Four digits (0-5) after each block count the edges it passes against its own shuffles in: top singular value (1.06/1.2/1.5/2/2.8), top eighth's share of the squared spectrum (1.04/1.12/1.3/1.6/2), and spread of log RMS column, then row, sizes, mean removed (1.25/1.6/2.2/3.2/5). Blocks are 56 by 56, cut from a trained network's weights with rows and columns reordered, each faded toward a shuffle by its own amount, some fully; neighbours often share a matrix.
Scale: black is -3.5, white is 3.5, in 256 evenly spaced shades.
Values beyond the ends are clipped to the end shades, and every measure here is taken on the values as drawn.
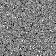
0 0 0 0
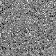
2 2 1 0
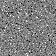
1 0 0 0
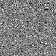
3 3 1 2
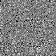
2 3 0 1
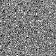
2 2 1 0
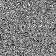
1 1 0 0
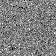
0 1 0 0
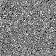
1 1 0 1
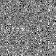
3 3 2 2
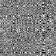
3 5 2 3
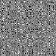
3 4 2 2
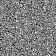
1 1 0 0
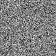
0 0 0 0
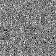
2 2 1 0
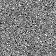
0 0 0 0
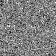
0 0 0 0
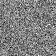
0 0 0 0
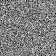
0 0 0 0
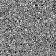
2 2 0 1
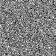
1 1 0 0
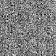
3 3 0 1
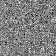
1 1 0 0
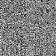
2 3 1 2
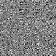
3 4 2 2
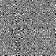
3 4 2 2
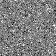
1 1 0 0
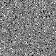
2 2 0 0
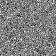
1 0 0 0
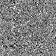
2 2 1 0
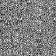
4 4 2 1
